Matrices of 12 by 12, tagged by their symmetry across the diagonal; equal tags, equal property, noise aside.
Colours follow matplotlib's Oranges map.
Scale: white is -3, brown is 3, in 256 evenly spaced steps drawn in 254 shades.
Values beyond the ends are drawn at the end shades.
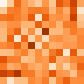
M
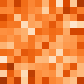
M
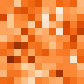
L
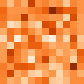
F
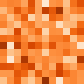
L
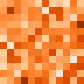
M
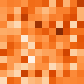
L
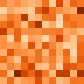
F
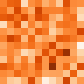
M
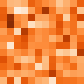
L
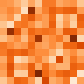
M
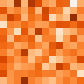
F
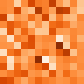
L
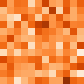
F
